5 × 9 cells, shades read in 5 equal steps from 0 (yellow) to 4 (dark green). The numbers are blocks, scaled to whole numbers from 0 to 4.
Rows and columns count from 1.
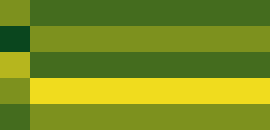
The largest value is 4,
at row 2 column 1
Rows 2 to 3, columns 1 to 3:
4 2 2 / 1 3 3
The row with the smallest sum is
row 4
